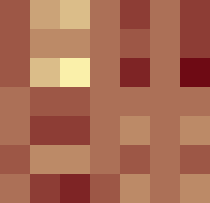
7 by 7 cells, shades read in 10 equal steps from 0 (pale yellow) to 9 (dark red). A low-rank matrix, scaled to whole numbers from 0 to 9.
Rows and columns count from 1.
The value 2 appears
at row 1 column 3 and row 3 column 2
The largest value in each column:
6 7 8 6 8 5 9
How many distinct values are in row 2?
4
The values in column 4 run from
5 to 6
